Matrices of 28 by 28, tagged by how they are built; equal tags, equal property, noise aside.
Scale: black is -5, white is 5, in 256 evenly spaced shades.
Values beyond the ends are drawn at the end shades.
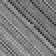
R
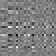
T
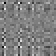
T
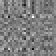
T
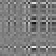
T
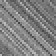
R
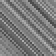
R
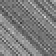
R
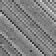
R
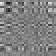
T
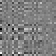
T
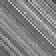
R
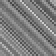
R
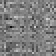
T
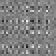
T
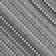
R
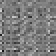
T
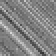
R
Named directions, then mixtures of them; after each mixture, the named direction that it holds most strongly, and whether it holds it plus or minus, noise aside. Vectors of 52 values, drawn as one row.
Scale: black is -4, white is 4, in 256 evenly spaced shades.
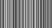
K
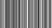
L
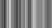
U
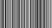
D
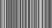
D, minus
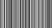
D, minus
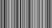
U, plus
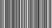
L, plus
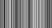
U, plus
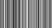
L, plus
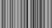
L, minus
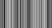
U, plus
